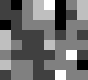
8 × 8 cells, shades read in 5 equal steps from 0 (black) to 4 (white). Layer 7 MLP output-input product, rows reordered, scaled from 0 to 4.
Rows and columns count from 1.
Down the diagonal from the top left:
1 1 2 1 3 2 2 2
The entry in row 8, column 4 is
1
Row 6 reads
2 1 1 1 1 2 4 1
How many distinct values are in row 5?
3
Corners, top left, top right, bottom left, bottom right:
1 3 1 2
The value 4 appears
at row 1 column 5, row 6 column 7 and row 8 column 6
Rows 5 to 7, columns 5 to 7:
3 2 2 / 1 2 4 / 2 2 2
